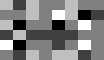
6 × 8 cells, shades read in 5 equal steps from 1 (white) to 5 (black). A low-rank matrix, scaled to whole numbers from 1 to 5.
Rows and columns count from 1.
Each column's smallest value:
1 2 2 3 1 2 1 3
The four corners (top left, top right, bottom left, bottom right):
2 3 3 3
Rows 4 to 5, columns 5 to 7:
4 4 3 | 4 3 1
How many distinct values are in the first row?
3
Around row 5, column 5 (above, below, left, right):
4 2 3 3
